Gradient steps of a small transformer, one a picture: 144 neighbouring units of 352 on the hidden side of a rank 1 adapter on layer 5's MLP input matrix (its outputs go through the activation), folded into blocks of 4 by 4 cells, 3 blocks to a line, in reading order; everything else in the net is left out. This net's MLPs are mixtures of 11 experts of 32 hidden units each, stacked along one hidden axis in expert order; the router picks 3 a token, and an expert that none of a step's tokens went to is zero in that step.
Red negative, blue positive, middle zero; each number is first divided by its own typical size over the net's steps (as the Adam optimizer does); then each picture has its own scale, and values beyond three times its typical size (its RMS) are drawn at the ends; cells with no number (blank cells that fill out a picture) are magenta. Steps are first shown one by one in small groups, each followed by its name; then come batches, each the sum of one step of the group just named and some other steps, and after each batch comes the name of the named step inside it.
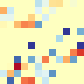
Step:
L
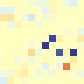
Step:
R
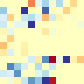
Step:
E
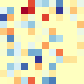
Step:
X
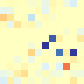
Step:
R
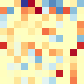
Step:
X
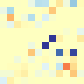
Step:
R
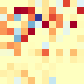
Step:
L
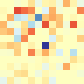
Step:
R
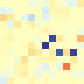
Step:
R
